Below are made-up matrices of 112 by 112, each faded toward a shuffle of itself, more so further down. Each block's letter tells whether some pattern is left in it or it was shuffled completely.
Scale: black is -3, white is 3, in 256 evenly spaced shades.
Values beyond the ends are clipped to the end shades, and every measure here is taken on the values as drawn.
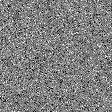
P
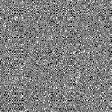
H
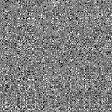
H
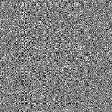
H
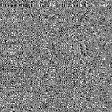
H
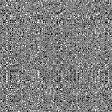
H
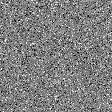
P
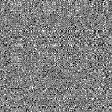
H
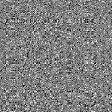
H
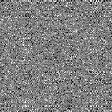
H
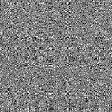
H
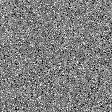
P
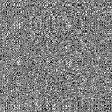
H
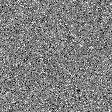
P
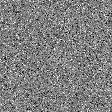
P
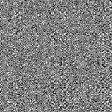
H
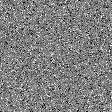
P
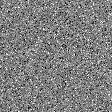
P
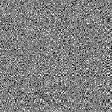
H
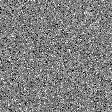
P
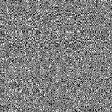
H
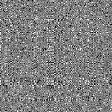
H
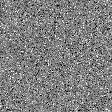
P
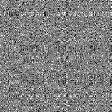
H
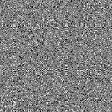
H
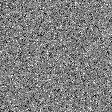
P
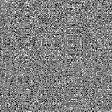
H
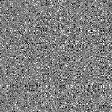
H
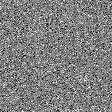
P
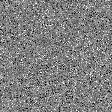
P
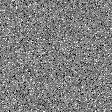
P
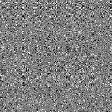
H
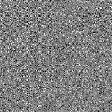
H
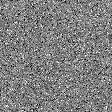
P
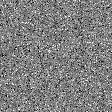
P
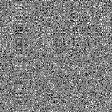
H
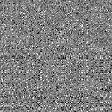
H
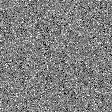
P
